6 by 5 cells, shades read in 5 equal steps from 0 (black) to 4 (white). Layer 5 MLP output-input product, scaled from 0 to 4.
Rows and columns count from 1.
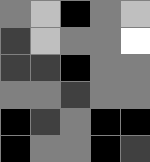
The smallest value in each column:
0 1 0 0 0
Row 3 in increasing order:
0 1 1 2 2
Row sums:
10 12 6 9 3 5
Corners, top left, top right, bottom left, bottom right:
2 3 0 1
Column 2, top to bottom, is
3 3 1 2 1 2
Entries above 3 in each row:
0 1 0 0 0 0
